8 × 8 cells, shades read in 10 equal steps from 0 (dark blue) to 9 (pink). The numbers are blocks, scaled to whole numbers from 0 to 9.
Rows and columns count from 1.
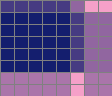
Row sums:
33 12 12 12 12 12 51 51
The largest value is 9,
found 4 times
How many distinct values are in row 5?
3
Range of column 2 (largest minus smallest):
6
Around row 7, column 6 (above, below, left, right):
2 9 6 6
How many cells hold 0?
25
